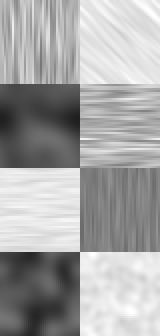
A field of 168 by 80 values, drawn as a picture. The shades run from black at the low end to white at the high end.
The table splits into 4 rows of 2 panels. Panel 1,1: high, streaked downward. Panel 1,2: very high, slanting down to the right, faint in contrast. Panel 2,1: low, smooth. Panel 2,2: high, streaked across. Panel 3,1: very high, streaked across, faint in contrast. Panel 3,2: middling, streaked downward, faint in contrast. Panel 4,1: low, smooth. Panel 4,2: very high, blotchy, faint in contrast.
